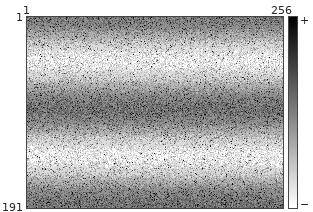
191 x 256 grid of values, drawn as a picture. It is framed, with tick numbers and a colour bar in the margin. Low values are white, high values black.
Odd rows or columns: none. Stripes: horizontal, repeating 2 times. Seam: none.
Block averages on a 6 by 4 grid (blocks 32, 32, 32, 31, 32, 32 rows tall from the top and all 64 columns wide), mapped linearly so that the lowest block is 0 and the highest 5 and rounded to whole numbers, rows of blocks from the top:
4444 / 0000 / 5555 / 4444 / 0000 / 5555
